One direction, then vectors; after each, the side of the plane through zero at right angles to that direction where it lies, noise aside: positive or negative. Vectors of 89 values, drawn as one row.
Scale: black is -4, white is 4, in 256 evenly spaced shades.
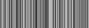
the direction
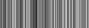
positive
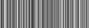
negative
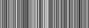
negative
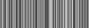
positive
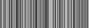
positive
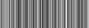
positive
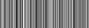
positive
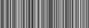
negative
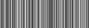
negative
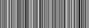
positive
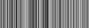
positive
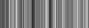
negative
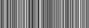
negative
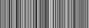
positive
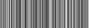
positive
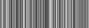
positive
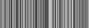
positive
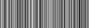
positive
